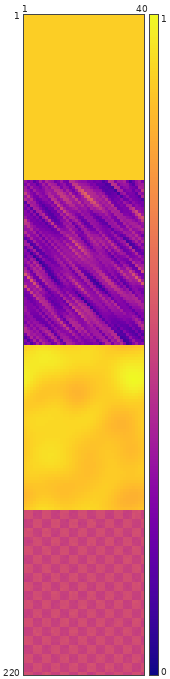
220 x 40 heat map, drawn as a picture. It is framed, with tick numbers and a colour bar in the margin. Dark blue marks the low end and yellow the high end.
The table splits into 4 rows of 1 panel. Panel 1,1: very high, flat. Panel 2,1: low, slanting down to the right. Panel 3,1: very high, smooth, faint in contrast. Panel 4,1: middling, checkered, faint in contrast.
